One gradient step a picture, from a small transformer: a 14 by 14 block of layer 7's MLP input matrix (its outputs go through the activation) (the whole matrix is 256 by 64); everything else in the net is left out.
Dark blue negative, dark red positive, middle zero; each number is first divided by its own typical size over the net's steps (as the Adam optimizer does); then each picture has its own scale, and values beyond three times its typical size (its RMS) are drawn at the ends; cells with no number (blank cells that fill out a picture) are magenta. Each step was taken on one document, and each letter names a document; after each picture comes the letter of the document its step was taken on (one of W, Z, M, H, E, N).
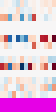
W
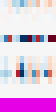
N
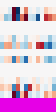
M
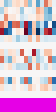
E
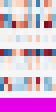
E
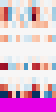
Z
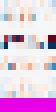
W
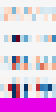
M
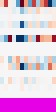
N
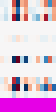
M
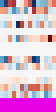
Z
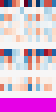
E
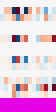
M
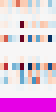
N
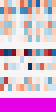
E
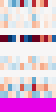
Z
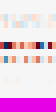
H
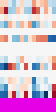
Z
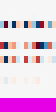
H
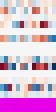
Z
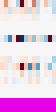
N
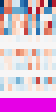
E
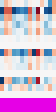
E
